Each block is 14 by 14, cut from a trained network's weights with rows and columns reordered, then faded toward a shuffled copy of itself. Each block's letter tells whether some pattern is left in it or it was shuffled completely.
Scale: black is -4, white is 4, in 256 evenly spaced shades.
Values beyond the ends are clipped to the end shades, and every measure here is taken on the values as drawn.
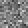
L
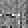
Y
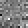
Y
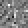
L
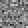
L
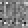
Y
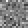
Y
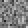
L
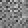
Y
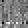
Y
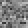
Y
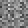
Y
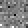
L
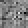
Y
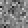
L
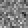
L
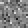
L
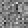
Y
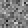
L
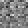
Y
